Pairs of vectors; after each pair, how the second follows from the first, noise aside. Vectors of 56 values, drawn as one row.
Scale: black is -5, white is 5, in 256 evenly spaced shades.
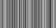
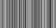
copied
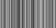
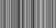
copied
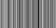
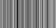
reversed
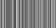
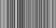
sign-scrambled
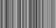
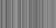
shrunk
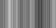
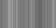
shrunk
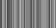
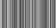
negated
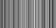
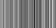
negated
